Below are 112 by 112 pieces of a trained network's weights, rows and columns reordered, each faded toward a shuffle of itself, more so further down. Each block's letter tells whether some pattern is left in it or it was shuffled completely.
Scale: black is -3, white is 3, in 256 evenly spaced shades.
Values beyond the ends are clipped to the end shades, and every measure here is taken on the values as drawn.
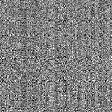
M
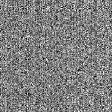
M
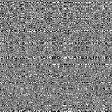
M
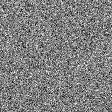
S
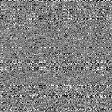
M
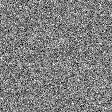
S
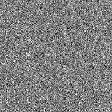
M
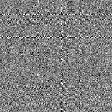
M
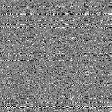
M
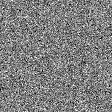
S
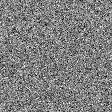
S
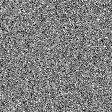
S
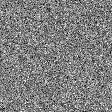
S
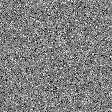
S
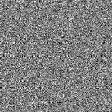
M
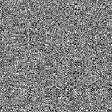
M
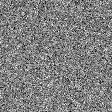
S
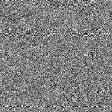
M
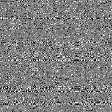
M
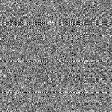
M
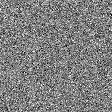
S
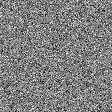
S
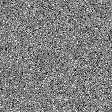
S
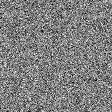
S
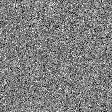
S
